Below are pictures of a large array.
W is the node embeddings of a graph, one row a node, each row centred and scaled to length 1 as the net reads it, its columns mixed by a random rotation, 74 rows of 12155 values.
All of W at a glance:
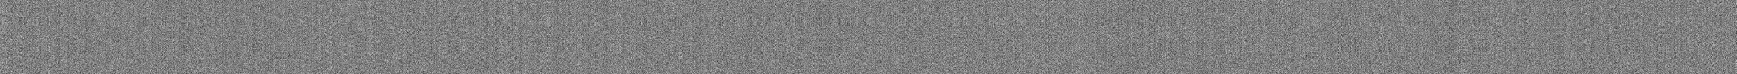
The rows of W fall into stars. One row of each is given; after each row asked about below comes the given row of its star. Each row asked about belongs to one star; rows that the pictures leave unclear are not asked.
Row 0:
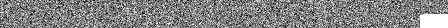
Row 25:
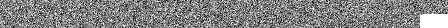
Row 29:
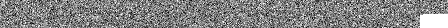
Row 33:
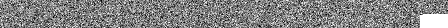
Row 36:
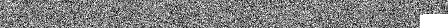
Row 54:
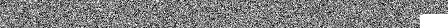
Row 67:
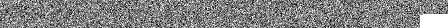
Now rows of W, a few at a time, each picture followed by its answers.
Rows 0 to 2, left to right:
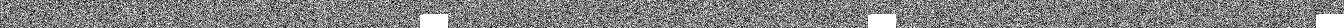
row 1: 54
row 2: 25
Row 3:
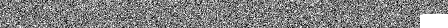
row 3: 67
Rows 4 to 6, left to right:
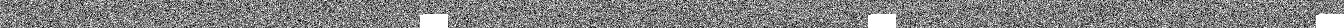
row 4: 54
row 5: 29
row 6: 29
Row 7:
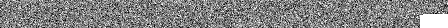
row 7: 33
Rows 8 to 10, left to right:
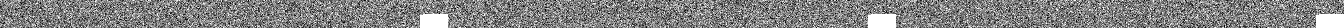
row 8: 67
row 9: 54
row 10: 67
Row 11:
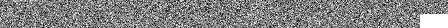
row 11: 54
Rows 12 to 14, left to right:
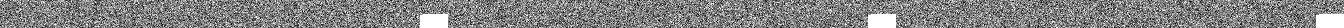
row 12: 33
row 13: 29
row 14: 29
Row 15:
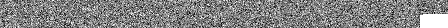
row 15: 36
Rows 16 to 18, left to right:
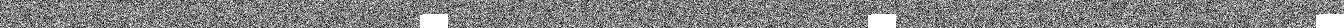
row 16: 0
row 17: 25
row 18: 25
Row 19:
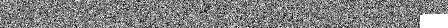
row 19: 25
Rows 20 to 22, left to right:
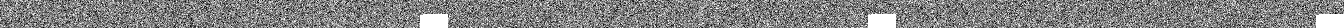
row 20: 54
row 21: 54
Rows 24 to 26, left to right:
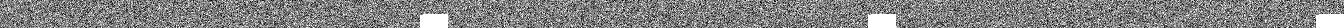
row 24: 25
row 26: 33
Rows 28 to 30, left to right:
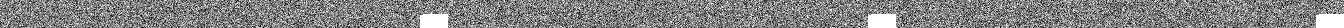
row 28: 33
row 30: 29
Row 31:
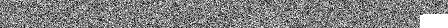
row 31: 33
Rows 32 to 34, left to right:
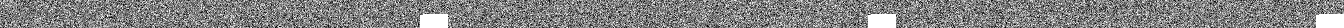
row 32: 36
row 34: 25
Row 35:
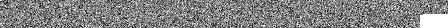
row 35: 0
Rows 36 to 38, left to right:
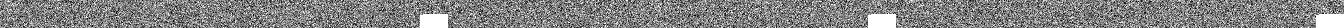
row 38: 33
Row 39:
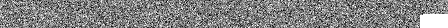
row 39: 29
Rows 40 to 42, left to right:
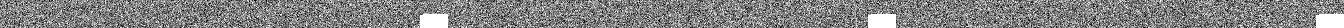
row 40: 29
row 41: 36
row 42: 67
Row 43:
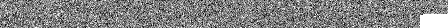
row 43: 29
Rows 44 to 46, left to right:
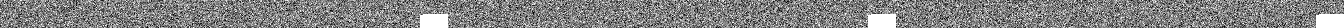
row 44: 33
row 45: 33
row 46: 0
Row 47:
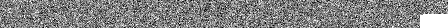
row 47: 25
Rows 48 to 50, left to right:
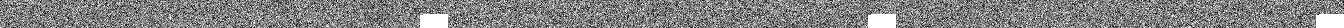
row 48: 54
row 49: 29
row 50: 0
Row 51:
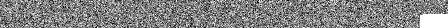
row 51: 25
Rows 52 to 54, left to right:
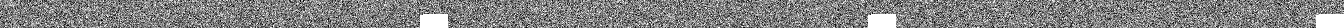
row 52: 36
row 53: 36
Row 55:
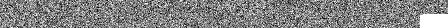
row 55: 54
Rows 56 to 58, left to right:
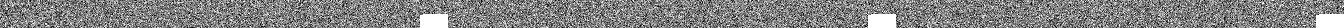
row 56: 36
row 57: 36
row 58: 36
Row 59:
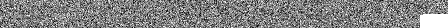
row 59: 25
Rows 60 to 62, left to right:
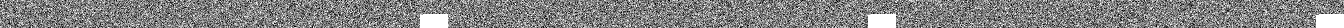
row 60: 54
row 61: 54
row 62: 33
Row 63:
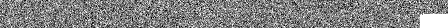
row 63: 67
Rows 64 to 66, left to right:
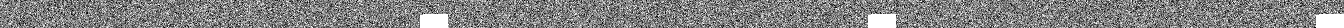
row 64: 0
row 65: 54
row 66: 54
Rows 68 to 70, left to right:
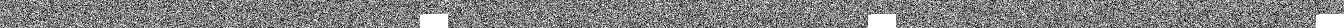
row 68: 25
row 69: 36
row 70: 29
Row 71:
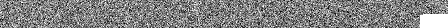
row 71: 29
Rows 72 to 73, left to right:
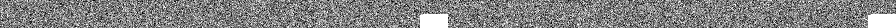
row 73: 0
